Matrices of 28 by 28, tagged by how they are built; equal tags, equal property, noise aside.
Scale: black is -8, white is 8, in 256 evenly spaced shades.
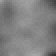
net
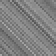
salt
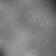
net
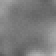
net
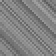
salt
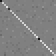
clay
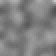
net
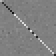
clay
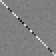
clay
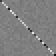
clay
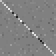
clay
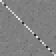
clay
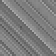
salt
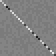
clay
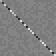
clay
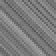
salt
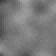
net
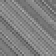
salt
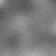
net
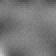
net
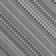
salt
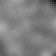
net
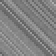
salt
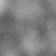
net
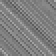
salt
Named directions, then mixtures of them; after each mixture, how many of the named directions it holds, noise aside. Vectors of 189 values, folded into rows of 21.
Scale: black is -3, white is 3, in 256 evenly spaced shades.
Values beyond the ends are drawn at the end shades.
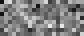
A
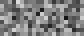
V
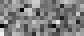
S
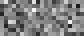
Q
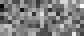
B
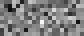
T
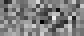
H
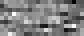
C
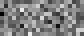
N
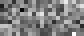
one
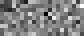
three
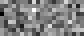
two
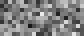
two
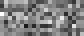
three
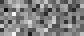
three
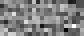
two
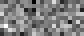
two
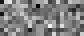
one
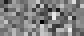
one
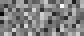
three
